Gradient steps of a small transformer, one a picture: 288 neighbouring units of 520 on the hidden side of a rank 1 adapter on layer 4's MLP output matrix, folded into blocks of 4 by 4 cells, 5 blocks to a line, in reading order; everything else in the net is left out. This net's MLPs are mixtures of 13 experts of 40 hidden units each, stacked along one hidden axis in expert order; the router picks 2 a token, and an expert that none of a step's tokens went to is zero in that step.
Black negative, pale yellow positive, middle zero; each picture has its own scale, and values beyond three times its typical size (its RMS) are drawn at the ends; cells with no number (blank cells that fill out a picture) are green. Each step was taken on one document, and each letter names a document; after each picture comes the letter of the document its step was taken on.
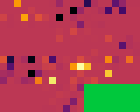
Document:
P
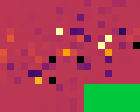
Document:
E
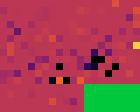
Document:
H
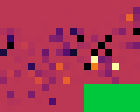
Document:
H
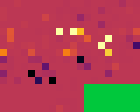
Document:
E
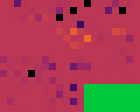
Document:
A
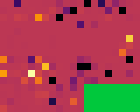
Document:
P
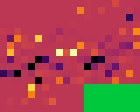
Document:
H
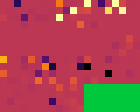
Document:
P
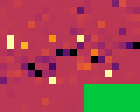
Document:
H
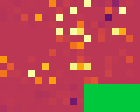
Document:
A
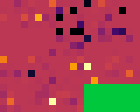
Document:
A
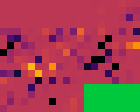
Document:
H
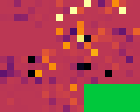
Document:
P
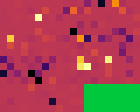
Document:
P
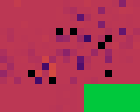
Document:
E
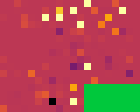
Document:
A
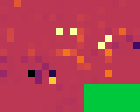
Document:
E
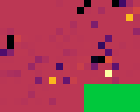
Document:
H
